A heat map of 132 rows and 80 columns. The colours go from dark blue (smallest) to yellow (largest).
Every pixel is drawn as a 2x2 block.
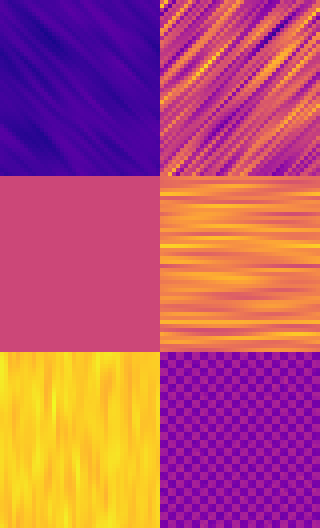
It is made of 3 by 2 panels. Panel 1,1: very low, slanting down to the right, faint in contrast. Panel 1,2: middling, slanting up to the right, strong in contrast. Panel 2,1: middling, flat. Panel 2,2: high, streaked across. Panel 3,1: very high, streaked downward, faint in contrast. Panel 3,2: low, checkered.
